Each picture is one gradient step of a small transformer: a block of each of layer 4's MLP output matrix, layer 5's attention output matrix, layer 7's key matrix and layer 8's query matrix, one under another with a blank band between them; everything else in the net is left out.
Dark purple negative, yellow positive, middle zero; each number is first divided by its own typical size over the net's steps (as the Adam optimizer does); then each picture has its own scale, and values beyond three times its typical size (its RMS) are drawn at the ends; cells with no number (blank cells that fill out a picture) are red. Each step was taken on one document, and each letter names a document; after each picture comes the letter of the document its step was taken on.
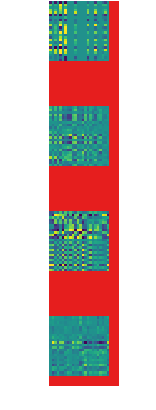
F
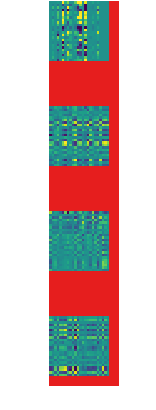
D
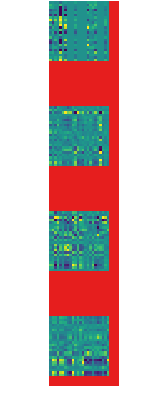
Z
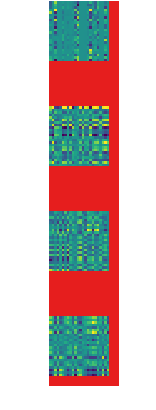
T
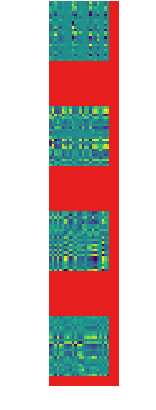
T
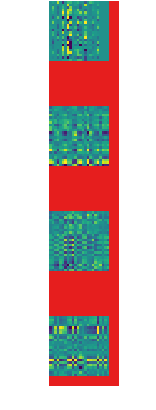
D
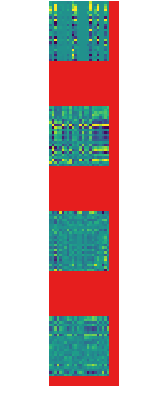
T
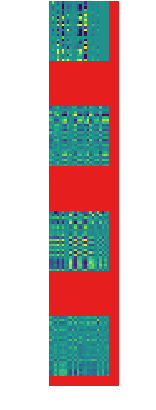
D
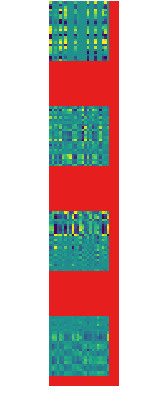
F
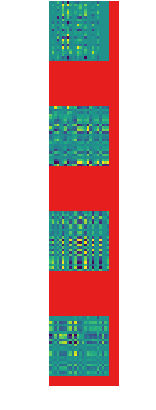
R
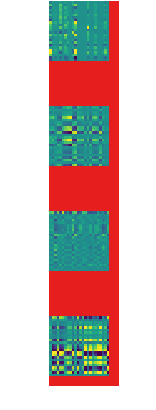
F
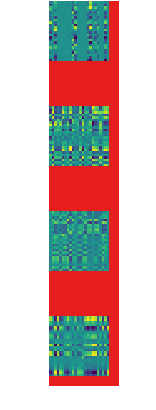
T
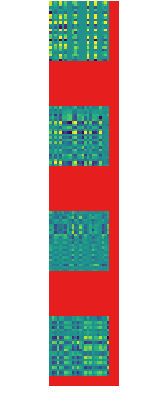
F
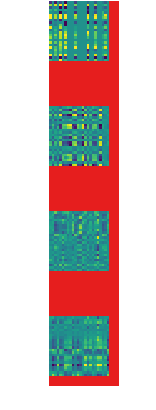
F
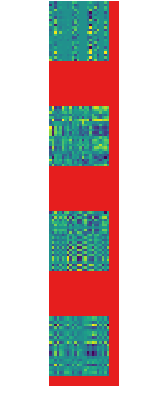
T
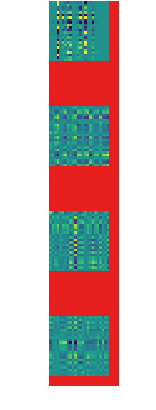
R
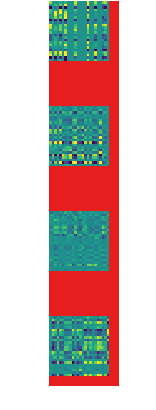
F
